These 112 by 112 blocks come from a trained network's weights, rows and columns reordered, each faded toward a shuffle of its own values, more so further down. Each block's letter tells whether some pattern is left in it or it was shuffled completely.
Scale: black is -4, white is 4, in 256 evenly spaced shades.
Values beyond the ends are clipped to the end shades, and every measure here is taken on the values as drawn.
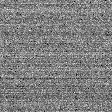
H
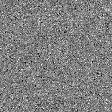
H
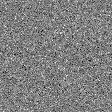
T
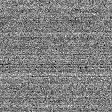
H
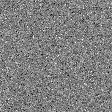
T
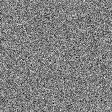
T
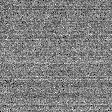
H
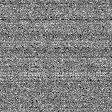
H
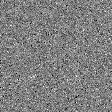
H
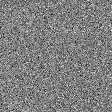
T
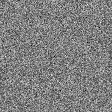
T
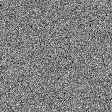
T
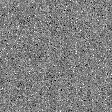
H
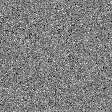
T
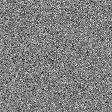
T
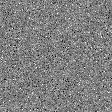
T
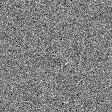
T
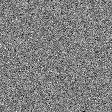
T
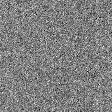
H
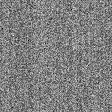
H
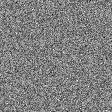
T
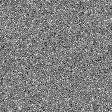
T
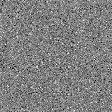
H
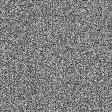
H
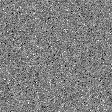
H
